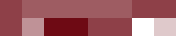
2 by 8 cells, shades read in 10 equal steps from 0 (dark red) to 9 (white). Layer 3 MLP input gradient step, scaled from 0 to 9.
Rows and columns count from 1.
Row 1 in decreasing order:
3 3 3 3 3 2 2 2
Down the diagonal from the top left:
2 5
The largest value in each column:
2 5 3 3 3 3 9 7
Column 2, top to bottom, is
3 5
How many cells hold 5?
1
